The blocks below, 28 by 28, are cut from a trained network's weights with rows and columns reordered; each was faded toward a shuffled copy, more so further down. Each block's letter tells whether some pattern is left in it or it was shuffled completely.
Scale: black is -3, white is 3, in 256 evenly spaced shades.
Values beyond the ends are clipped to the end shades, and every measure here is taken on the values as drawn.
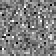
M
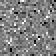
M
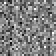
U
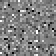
M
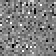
U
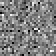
U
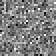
M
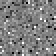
M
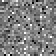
M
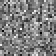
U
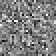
U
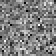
M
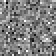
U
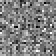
U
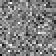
U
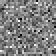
U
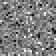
M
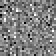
M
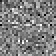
U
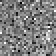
M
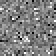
M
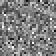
M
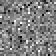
M
